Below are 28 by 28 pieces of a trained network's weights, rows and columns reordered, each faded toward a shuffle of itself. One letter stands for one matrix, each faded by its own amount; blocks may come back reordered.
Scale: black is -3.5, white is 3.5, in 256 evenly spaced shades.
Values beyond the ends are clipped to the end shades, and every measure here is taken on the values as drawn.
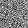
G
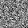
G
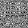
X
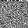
X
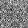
G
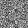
G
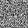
G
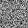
G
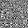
X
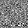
X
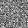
G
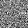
X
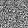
G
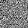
X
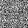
G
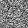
G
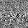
X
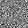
X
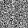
G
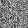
G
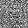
G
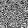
G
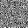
X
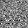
X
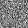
G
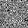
X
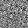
X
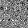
X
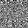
X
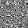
X
